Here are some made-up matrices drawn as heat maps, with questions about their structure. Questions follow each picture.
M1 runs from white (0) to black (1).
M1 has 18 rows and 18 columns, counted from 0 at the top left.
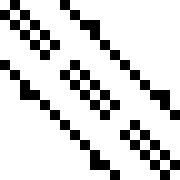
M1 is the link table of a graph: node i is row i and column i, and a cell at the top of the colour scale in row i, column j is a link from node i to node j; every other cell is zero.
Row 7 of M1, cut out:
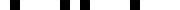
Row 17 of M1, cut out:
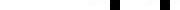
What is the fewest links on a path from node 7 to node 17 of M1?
4
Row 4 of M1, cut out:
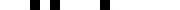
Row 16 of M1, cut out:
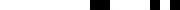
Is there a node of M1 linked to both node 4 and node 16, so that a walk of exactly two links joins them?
yes
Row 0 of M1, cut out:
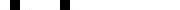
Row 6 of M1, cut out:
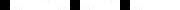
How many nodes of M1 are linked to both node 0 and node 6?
0
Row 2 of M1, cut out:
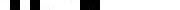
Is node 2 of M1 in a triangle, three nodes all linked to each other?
yes
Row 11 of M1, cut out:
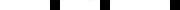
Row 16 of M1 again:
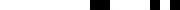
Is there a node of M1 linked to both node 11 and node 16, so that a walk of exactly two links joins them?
yes
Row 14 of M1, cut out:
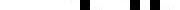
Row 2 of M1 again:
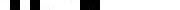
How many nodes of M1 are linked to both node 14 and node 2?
1
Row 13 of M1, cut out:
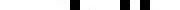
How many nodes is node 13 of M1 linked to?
3
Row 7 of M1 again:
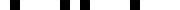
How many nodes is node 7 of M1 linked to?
4
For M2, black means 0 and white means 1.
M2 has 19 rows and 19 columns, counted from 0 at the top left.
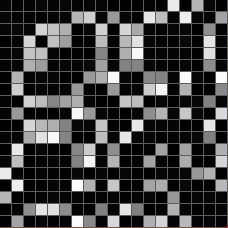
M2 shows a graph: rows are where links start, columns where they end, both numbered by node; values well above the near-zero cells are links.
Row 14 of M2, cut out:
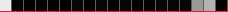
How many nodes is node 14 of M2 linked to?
3
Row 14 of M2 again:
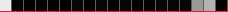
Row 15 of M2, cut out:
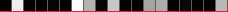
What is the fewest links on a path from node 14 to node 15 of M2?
4
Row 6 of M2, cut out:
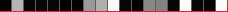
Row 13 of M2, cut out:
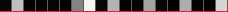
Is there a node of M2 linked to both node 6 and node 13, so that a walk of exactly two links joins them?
yes
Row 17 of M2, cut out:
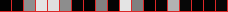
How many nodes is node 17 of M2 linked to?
8
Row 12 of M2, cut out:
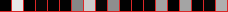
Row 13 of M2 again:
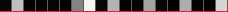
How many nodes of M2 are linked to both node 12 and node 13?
6
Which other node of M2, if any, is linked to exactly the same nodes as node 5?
node 4
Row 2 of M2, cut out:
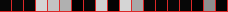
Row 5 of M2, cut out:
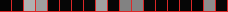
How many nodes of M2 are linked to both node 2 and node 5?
5
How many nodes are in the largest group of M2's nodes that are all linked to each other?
8
